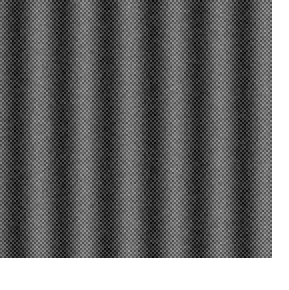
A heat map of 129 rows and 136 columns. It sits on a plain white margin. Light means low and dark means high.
No seam splits the table. Upright stripes repeat 6 times across the table. It is mirror symmetric from top to bottom. Overall the values sit about 70% of the way up the scale.
